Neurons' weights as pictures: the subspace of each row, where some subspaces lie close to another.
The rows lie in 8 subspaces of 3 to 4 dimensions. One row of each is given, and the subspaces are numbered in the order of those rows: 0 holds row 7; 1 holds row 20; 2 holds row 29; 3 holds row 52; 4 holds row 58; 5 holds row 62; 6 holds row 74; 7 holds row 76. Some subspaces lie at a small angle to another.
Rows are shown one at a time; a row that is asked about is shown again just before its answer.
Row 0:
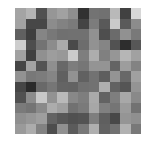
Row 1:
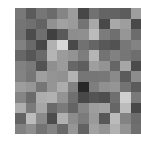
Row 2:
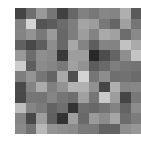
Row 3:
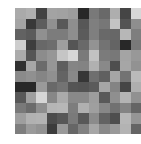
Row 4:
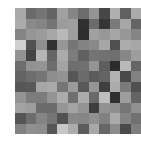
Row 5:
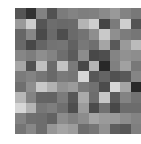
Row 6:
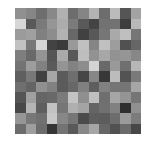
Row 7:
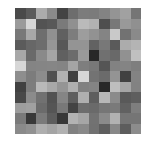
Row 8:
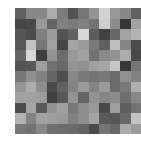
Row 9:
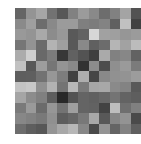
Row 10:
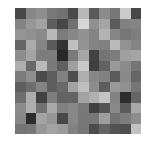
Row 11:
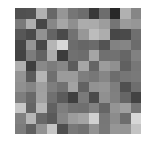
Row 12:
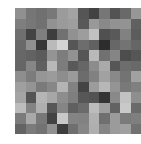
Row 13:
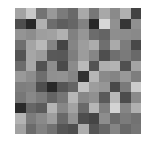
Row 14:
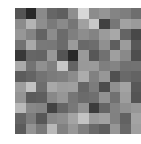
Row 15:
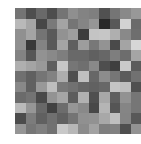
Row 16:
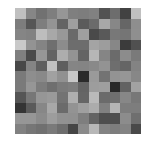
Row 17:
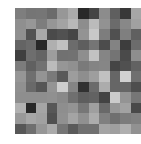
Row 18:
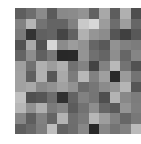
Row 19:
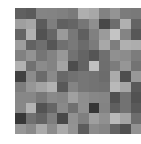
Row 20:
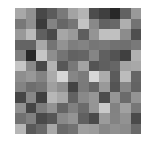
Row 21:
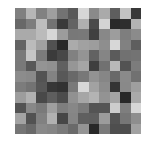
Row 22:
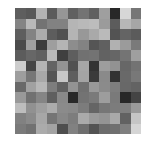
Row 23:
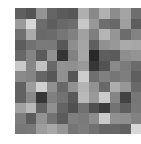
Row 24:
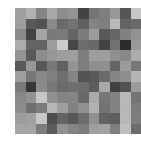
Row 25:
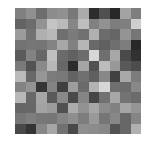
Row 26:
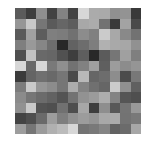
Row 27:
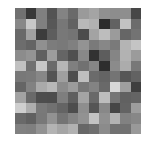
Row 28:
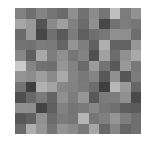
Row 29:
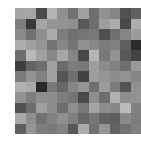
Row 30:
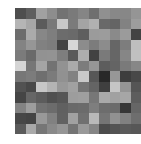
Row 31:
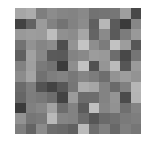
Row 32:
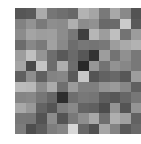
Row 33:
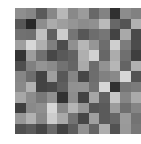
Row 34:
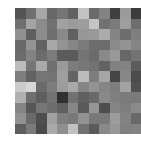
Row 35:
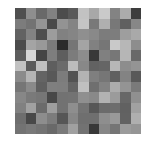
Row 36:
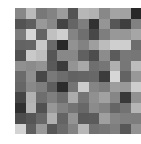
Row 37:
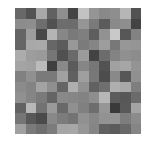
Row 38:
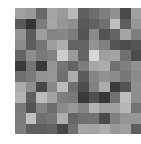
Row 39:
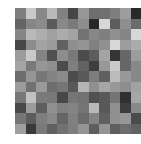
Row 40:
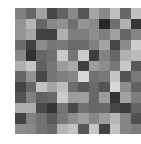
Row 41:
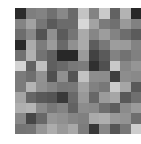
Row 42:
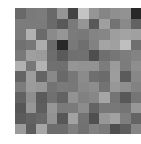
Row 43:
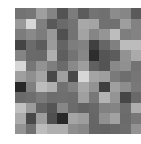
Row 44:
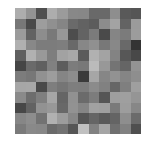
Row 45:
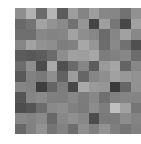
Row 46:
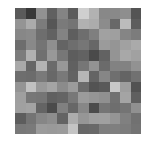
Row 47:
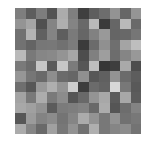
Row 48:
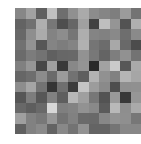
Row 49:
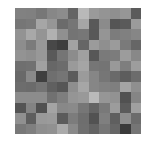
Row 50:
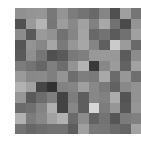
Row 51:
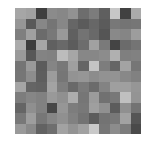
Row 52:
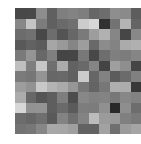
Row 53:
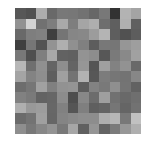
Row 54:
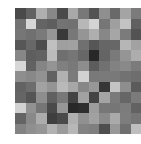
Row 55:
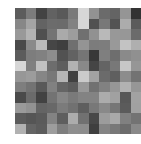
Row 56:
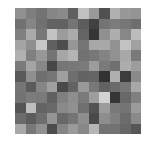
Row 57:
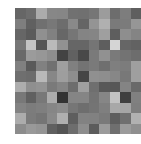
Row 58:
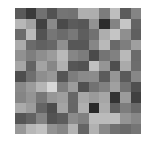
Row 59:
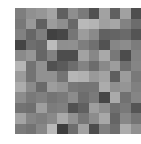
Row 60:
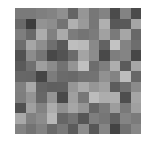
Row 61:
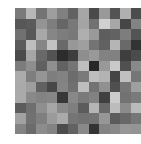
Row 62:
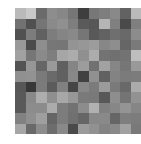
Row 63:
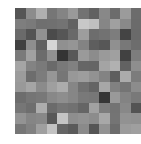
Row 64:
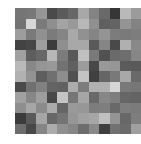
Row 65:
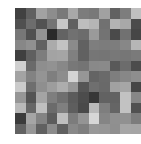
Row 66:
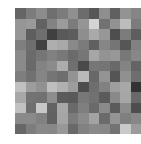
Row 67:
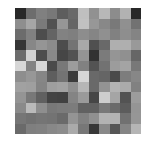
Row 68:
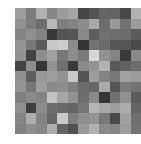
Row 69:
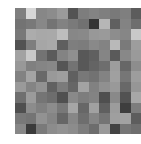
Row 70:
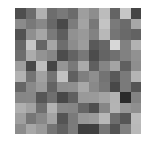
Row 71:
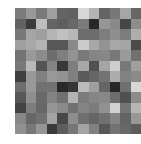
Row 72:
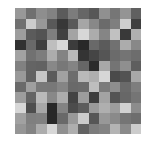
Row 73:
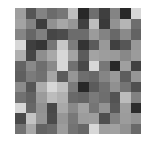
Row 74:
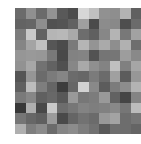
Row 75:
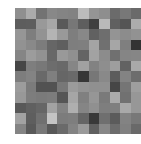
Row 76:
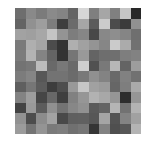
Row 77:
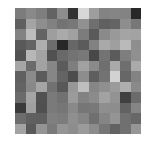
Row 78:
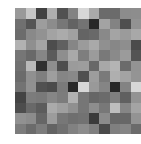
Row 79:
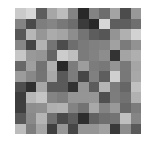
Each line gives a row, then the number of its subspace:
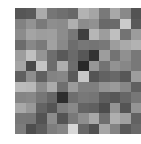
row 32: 5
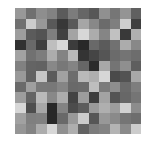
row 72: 0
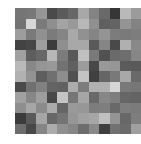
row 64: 2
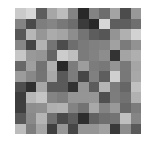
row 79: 5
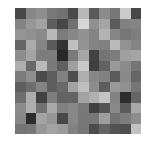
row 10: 7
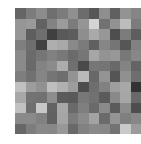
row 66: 3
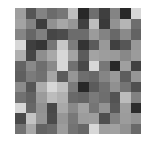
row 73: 3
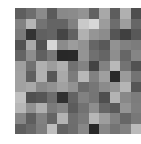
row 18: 3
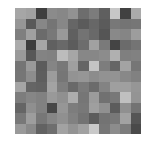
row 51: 2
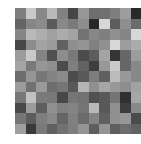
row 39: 5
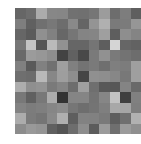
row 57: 2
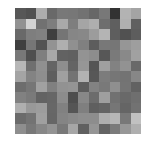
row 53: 2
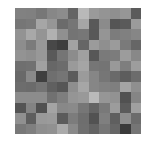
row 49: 7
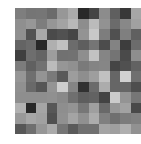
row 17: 6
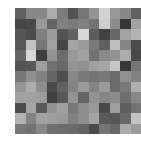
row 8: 1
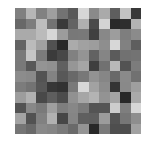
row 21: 7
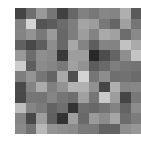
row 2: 0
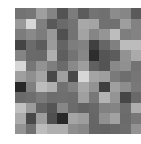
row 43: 0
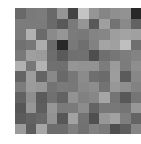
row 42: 4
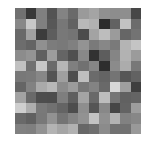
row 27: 3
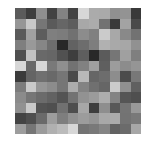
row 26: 4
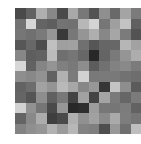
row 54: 0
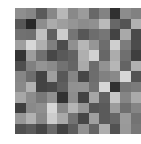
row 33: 0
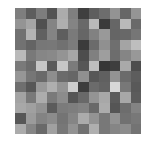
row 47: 6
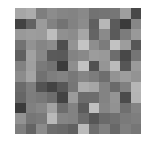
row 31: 4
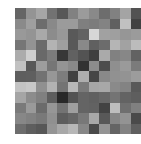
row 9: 5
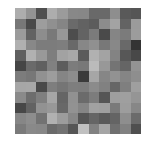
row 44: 2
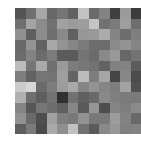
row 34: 5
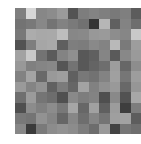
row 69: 5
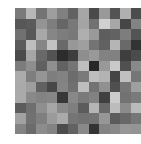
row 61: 3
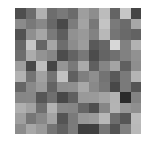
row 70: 2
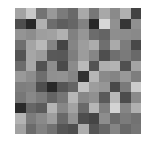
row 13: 3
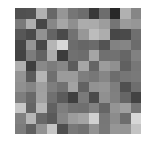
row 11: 2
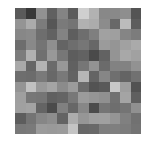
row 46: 4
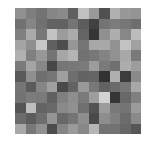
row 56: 6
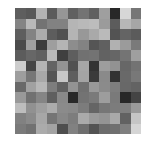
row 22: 2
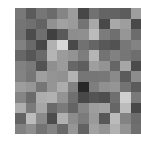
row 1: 7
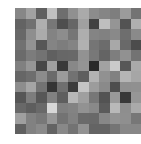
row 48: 6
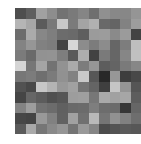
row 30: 0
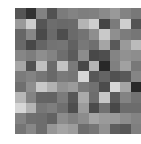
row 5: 3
